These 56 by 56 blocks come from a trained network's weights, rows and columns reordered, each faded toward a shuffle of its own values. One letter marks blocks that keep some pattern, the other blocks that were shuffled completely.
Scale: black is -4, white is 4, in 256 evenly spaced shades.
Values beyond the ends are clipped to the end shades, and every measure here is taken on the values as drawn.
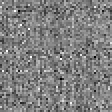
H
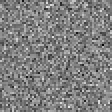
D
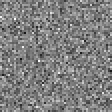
D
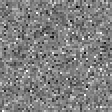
D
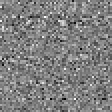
H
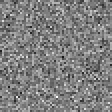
D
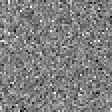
D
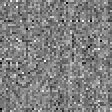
H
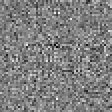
H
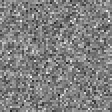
D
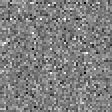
H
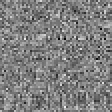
H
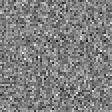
D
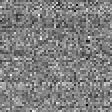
H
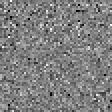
H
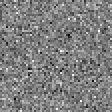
D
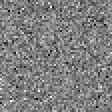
D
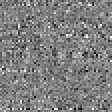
H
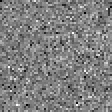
D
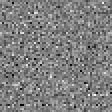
H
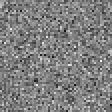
D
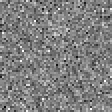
D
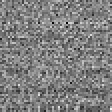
H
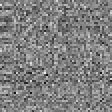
H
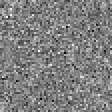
D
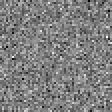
D
